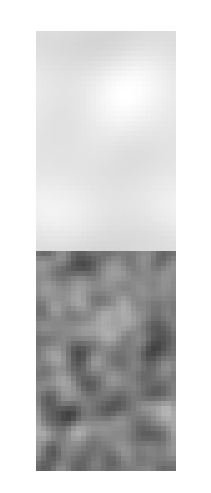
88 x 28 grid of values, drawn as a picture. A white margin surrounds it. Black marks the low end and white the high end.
The table splits into 2 rows of 1 panel. Panel 1,1: very high, smooth, faint in contrast. Panel 2,1: middling, blotchy.
